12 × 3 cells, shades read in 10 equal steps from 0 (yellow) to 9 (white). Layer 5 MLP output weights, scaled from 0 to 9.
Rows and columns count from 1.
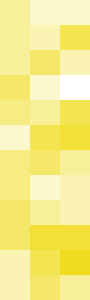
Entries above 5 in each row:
2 1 1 2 0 1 0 2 1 0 1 1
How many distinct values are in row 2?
3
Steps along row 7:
down up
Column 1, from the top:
5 5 5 3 4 7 4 4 3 3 6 6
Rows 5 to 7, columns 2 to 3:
5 2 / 2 1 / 3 5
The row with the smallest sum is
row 10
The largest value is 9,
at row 4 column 3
